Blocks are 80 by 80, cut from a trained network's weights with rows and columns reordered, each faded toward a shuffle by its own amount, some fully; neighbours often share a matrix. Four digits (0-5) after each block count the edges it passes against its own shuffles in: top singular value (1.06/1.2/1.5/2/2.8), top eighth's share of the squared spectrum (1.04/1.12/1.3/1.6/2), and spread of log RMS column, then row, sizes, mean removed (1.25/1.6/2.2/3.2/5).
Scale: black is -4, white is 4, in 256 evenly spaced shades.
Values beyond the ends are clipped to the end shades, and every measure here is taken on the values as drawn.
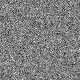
0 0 0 0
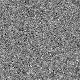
1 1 0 0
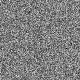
0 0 0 0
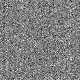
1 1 0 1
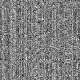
4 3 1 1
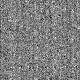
2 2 0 1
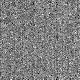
2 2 0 1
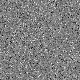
0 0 0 0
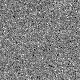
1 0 0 0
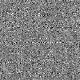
3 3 0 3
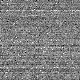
4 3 1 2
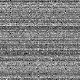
5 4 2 3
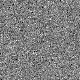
1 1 0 0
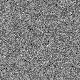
0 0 0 0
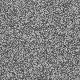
0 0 0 0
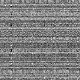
5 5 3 3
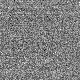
1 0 0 0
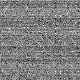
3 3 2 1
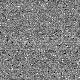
1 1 0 0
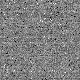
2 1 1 0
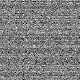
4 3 1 0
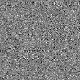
3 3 1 2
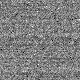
2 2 0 0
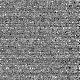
3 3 2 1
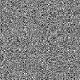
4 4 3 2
